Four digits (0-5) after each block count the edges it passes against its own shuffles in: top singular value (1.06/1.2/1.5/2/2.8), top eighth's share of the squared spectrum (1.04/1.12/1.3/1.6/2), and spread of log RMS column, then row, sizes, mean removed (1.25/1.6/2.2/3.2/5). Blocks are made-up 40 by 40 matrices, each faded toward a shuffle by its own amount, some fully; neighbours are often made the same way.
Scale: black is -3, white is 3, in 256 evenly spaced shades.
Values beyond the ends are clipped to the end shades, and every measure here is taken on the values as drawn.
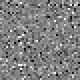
1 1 0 0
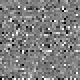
3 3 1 2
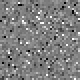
0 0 0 0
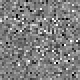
2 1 0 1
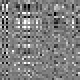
4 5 3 3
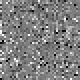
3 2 1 0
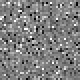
1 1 0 1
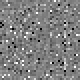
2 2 0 1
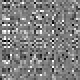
4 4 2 2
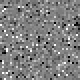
1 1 1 0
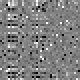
4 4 2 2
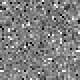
1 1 0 0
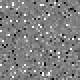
0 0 0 0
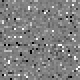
2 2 0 0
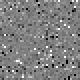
2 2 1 1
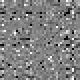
4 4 2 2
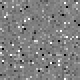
1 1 0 0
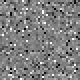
2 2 0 0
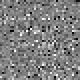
3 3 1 1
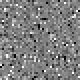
2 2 0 0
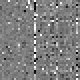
3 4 2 0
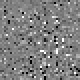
2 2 1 1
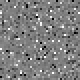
0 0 0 0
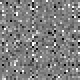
3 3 2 1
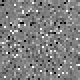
1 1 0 0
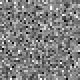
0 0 0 0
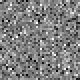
0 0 0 0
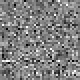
3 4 1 2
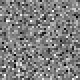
2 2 0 0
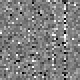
2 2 2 0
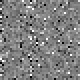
1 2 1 0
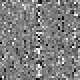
2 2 2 0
